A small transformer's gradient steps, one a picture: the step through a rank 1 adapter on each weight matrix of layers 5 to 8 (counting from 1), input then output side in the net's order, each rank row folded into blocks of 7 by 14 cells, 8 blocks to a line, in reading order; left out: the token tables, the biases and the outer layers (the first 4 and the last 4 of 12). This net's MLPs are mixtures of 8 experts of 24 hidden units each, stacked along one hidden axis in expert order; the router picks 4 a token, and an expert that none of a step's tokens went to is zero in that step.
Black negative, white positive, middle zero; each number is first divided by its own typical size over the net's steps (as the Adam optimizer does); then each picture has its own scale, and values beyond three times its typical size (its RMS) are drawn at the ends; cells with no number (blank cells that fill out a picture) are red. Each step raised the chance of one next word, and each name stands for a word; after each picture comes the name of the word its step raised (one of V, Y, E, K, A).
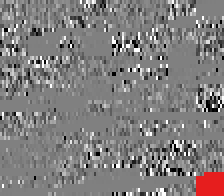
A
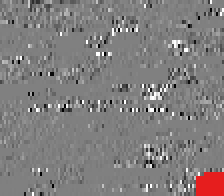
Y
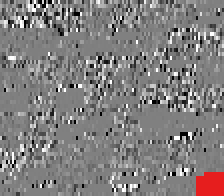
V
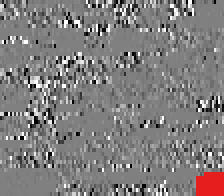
A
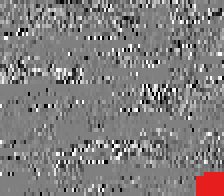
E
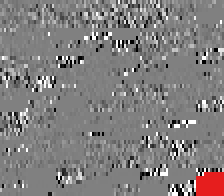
A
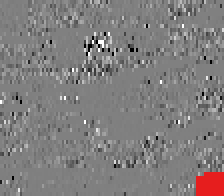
Y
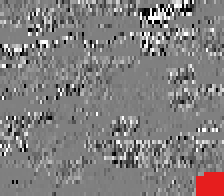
V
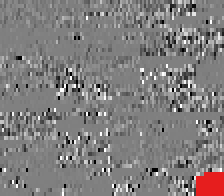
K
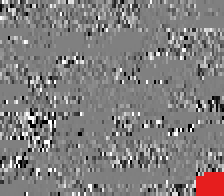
A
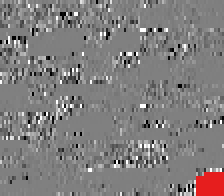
Y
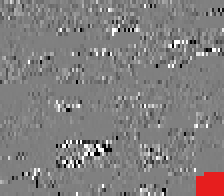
Y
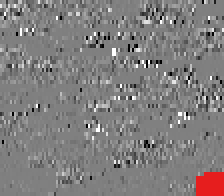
Y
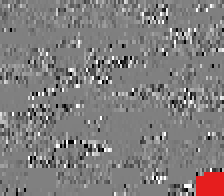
K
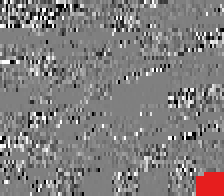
V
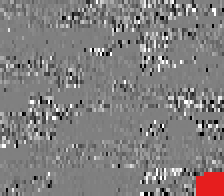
K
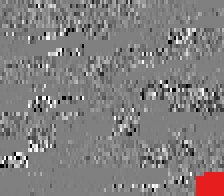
K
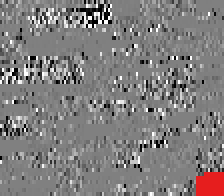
E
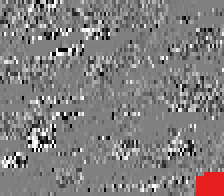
E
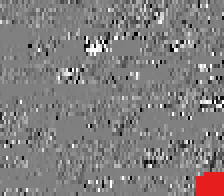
Y
